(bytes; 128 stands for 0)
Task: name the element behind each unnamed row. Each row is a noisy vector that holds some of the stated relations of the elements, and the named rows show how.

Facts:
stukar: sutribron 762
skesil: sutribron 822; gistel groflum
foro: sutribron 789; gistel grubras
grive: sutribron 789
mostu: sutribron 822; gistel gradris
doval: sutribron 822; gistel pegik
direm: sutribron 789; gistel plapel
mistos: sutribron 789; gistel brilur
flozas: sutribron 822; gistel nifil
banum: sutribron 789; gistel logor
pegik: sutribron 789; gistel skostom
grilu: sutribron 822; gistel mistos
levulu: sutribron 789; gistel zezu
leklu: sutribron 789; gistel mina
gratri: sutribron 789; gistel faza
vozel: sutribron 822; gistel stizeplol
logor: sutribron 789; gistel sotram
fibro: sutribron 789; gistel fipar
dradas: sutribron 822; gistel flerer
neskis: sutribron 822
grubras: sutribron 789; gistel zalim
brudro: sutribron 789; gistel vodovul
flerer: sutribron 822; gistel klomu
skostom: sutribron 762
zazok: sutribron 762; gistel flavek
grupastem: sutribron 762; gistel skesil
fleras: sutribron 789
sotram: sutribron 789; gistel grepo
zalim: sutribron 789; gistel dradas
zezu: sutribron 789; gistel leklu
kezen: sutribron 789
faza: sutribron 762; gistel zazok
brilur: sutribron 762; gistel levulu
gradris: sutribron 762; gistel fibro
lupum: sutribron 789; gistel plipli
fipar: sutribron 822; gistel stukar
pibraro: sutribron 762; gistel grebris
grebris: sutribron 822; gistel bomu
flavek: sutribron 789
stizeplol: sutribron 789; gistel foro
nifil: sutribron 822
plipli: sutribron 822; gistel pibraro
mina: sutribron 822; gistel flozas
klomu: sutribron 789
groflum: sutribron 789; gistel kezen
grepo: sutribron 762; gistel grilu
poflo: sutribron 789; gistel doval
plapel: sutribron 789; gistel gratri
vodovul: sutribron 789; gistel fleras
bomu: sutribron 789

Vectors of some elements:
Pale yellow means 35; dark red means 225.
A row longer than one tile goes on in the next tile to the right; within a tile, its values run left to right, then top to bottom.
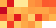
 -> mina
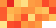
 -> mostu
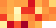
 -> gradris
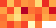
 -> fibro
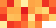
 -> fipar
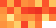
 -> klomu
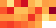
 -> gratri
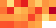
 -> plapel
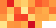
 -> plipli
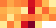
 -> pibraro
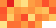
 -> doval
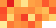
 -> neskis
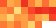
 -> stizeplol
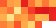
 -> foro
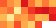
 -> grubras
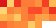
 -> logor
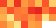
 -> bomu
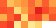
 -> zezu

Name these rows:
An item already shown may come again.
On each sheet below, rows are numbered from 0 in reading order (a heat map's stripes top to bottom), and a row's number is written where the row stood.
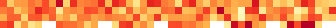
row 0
levulu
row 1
sotram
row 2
grilu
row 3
plapel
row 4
gradris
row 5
faza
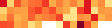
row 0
mistos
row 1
stukar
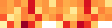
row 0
skostom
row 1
grupastem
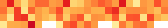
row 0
grebris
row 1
vozel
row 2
nifil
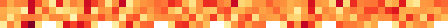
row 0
pibraro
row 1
grepo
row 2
dradas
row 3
grilu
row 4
flerer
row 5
grupastem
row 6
sotram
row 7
flozas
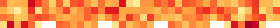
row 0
brilur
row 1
direm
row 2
flozas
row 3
lupum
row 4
zazok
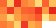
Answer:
flavek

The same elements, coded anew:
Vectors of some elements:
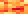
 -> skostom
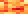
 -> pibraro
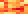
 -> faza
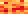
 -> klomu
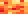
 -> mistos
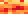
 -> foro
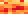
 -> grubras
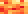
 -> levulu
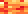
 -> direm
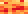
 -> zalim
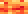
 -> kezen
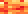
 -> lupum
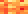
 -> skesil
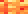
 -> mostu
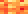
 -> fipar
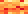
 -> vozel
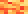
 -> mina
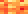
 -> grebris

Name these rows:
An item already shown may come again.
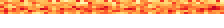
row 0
flerer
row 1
grepo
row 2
vozel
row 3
fibro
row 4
grupastem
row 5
grilu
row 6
logor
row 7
stizeplol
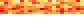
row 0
mistos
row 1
brilur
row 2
flerer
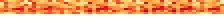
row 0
zazok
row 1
gratri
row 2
flozas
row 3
klomu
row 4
brilur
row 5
klomu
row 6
klomu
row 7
stukar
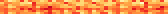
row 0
neskis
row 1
flavek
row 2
nifil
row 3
nifil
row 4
plipli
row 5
plapel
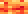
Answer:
bomu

